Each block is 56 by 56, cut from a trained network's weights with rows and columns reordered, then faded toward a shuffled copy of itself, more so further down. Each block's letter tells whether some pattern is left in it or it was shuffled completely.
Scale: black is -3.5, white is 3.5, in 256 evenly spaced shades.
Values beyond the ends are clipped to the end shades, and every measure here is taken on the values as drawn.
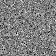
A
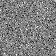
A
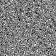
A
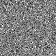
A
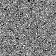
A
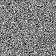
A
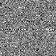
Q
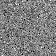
A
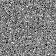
A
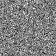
A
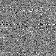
Q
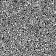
A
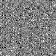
Q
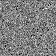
A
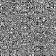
Q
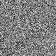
A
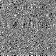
Q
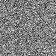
A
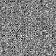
Q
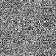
Q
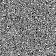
A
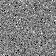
A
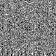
Q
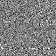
Q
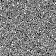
A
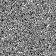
A
